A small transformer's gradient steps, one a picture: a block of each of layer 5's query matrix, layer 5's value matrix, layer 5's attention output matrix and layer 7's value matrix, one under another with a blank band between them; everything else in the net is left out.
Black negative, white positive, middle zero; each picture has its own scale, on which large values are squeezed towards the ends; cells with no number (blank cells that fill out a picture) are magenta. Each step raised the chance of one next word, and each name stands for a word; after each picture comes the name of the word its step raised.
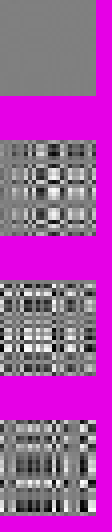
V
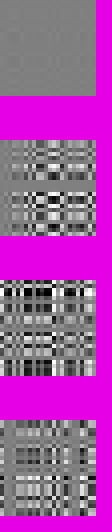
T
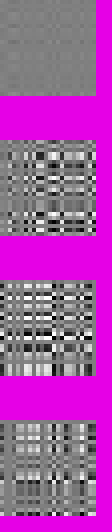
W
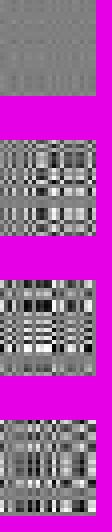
V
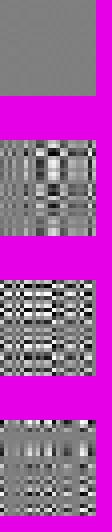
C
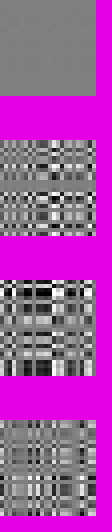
T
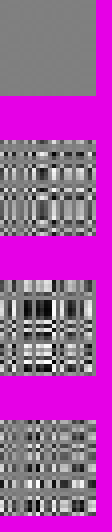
V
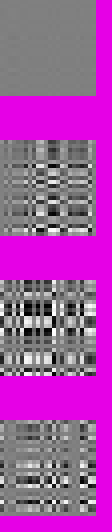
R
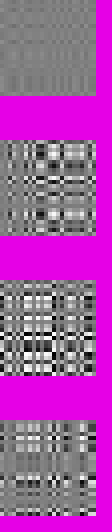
W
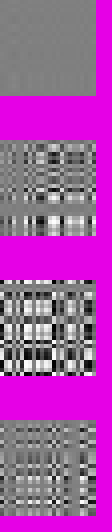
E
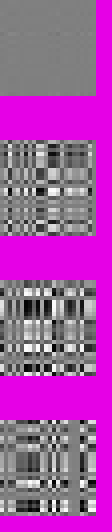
V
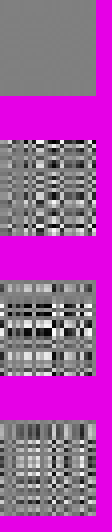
R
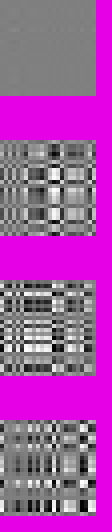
V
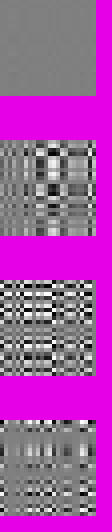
C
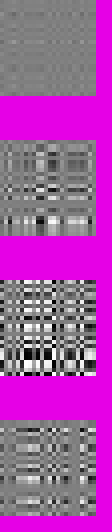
E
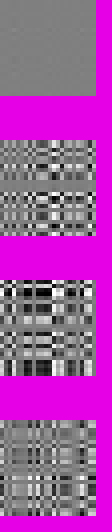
T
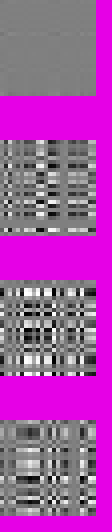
R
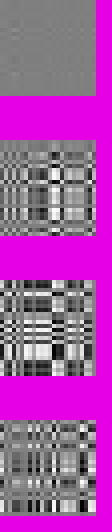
V
